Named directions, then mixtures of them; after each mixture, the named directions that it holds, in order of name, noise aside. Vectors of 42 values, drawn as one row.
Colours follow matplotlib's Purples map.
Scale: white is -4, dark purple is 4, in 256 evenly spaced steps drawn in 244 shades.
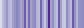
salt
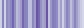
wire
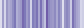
salt, wire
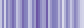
wire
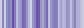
wire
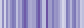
salt, wire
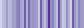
salt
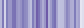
wire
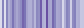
salt, wire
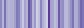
salt, wire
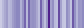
salt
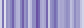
wire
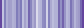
wire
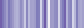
salt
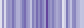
salt, wire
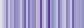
salt
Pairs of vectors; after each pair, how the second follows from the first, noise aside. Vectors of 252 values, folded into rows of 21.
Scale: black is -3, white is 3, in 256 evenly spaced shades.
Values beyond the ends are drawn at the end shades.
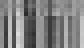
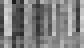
wrapped around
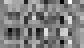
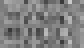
shrunk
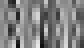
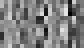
wrapped around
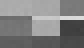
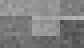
shrunk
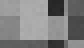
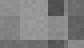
shrunk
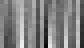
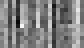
wrapped around
